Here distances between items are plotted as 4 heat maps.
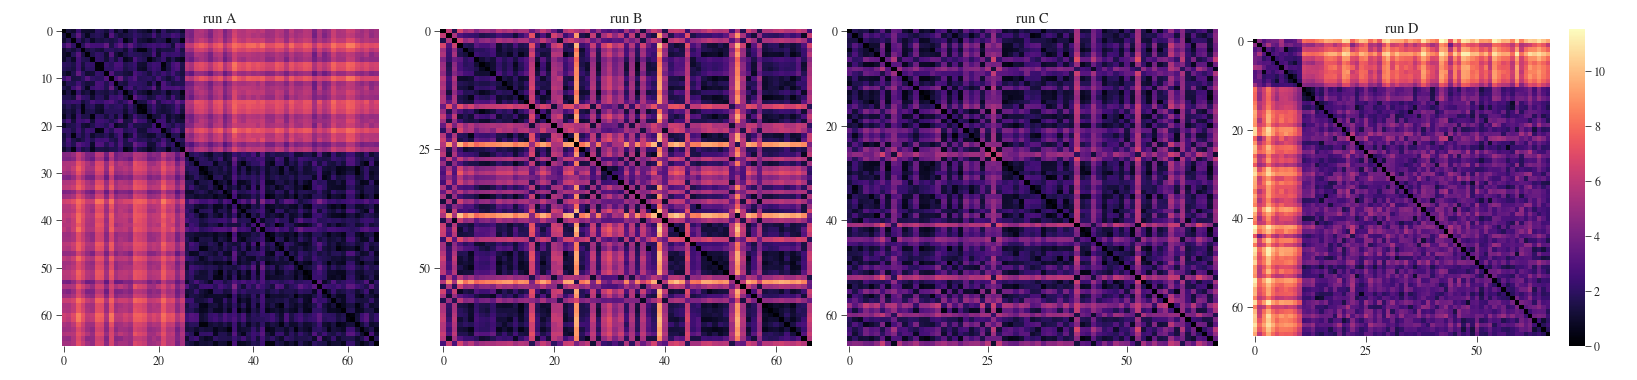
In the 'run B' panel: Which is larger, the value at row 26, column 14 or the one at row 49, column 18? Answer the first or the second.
the first
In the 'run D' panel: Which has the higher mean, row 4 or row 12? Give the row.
4
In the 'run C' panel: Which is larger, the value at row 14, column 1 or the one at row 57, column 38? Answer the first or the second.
the second
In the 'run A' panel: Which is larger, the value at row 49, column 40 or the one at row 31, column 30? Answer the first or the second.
the first
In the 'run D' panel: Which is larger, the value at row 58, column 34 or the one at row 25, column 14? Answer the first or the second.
the first
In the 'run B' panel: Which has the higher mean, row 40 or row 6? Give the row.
40
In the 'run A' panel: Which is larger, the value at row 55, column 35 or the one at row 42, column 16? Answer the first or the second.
the second
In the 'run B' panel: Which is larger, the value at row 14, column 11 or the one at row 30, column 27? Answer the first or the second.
the second
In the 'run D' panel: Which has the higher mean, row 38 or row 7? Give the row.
7
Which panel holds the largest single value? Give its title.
run D
